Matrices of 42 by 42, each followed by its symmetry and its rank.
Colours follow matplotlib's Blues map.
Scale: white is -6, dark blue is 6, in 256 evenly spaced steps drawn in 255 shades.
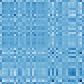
symmetric, rank two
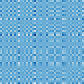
symmetric, rank one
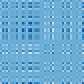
symmetric, rank one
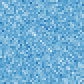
symmetric, full rank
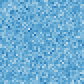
symmetric, full rank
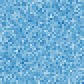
symmetric, full rank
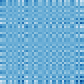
symmetric, rank one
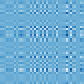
neither, rank one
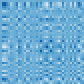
symmetric, rank two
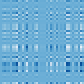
neither, rank one
